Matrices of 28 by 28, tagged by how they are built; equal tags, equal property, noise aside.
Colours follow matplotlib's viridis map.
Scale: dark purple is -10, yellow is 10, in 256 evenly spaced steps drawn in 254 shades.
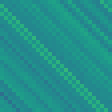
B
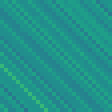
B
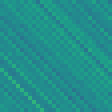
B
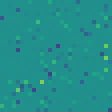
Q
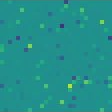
Q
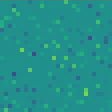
Q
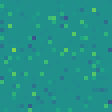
Q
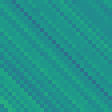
B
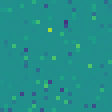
Q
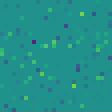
Q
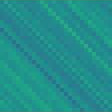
B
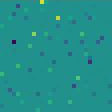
Q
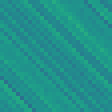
B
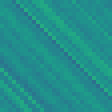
B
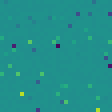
Q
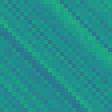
B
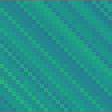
B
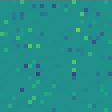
Q
